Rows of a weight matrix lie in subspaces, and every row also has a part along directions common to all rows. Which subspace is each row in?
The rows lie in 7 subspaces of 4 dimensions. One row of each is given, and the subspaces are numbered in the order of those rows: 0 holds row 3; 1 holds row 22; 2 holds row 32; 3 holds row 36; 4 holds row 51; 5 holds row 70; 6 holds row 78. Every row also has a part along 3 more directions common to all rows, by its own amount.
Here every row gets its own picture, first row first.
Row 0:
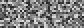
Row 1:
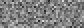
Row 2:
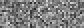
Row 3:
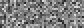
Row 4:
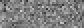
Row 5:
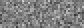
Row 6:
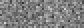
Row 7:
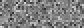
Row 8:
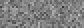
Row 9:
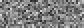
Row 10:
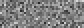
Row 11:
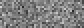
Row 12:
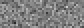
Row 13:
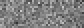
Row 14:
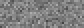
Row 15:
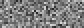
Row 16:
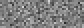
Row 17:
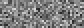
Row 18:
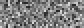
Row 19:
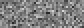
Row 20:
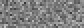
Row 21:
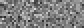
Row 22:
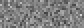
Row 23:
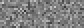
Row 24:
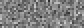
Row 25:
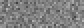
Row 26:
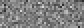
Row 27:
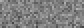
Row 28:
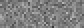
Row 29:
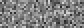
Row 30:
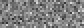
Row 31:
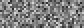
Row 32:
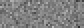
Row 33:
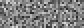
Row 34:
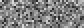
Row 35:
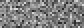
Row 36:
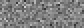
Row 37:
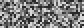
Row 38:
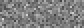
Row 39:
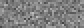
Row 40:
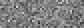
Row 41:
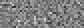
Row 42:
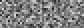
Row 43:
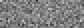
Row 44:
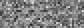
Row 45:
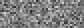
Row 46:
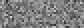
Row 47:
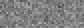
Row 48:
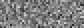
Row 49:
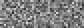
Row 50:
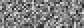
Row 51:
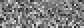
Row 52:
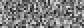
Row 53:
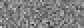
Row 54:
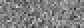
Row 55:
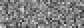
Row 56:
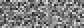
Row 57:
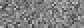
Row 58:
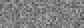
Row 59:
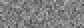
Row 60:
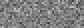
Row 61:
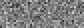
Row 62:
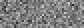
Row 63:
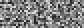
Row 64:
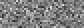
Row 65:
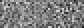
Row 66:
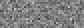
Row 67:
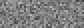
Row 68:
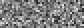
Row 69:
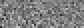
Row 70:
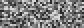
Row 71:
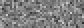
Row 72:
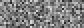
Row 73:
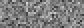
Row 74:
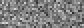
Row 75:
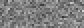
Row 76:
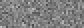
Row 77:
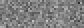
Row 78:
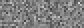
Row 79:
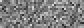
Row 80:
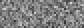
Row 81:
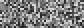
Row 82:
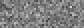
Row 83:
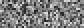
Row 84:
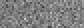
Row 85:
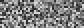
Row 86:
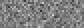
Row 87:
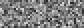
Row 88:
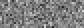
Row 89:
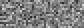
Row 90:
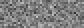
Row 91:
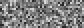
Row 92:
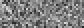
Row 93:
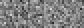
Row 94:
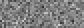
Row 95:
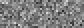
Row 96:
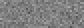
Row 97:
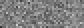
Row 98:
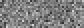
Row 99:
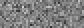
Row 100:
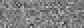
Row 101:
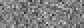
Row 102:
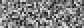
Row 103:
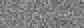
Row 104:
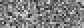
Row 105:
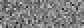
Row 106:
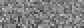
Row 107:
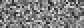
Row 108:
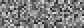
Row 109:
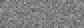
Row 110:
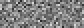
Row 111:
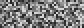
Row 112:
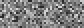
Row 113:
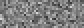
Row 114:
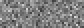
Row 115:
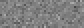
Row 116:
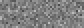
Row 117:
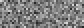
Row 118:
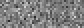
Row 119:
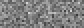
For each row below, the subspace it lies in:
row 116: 0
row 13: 2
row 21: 4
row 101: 2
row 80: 1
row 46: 2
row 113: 2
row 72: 6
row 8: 5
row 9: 3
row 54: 1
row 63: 6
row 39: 2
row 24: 5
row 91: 0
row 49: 4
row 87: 0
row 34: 3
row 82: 4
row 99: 3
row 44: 3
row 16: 6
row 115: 0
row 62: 1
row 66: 3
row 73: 6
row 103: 5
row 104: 6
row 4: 2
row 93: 6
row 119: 6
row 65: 1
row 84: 1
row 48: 0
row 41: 6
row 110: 3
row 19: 4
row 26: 2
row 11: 6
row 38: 4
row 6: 6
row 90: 1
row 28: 2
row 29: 5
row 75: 0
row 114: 4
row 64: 2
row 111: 1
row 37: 3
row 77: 6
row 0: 6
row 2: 5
